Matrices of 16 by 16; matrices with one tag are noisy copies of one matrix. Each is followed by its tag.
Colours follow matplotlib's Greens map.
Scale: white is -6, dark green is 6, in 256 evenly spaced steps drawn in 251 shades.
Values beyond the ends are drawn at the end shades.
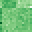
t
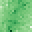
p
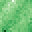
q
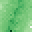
p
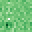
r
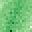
p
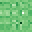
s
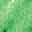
q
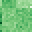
t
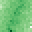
p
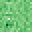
r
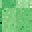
t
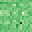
s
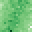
p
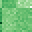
t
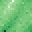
q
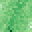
p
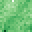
q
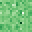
s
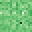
s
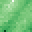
q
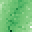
p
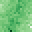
p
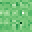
s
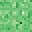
s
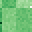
t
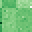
t
